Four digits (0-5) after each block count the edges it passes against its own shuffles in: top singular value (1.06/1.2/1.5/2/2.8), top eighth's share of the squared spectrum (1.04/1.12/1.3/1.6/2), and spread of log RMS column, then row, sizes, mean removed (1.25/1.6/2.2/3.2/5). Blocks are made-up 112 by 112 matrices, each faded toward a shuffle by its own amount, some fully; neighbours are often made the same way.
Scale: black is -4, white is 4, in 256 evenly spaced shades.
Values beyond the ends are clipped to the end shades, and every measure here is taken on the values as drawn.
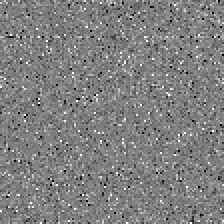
1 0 0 0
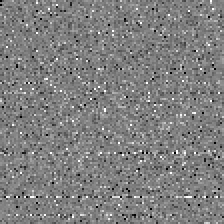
2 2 0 2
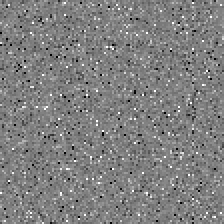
1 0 0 0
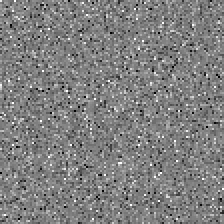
0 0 0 0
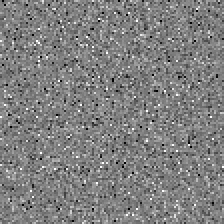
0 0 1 0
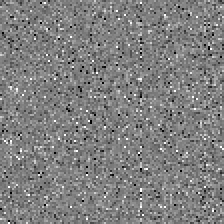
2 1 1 0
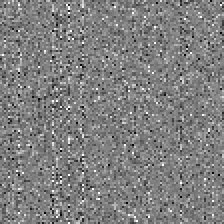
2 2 3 0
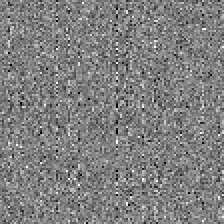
3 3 3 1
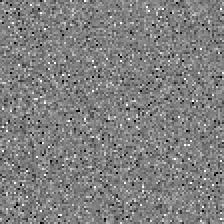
0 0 0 0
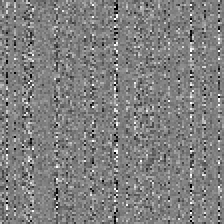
2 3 4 0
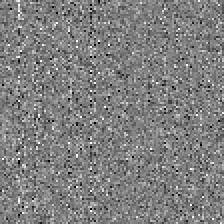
1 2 3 0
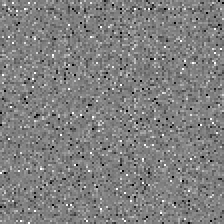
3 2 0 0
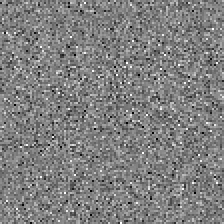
3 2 0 1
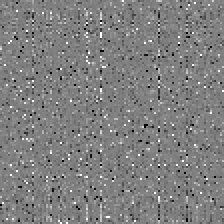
4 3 2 1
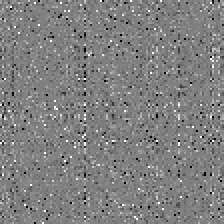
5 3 2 2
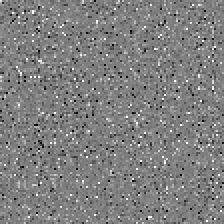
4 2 1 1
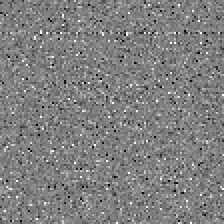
3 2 0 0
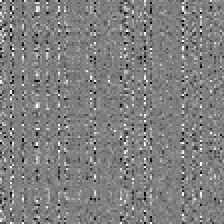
5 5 4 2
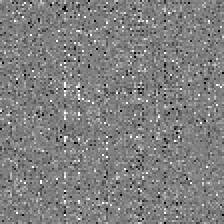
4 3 2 1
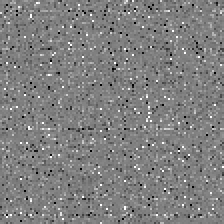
3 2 1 1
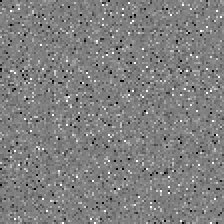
2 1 0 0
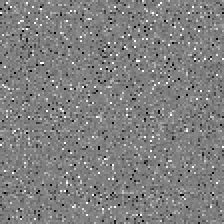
2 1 0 0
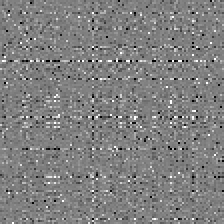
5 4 2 3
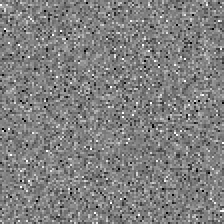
0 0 0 0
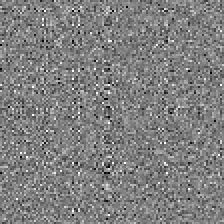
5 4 2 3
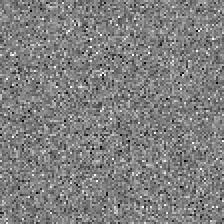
3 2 0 0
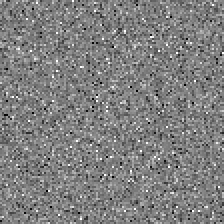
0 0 0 0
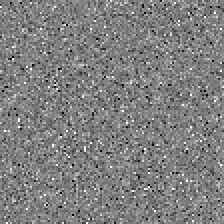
2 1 0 0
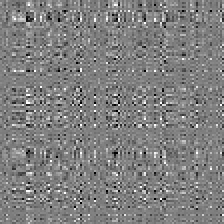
5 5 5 4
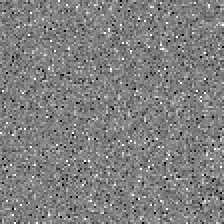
1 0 0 0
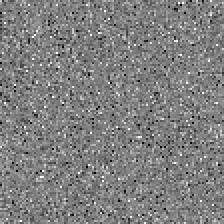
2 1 0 0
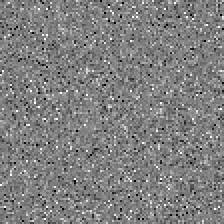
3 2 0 0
